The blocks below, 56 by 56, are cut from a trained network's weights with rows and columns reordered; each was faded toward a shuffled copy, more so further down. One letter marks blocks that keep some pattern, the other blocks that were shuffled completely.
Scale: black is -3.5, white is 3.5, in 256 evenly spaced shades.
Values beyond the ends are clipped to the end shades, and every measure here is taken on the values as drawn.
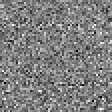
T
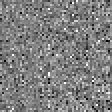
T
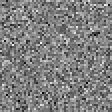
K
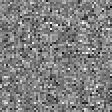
T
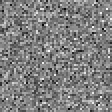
K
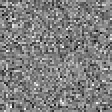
T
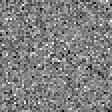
K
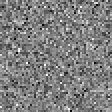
T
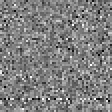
T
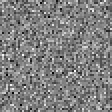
T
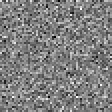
T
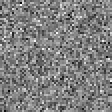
K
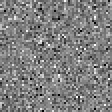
T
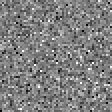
K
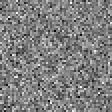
K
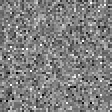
K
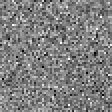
K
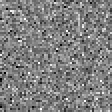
K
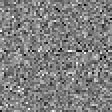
T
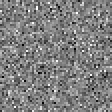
K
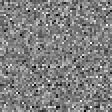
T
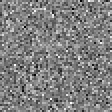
K
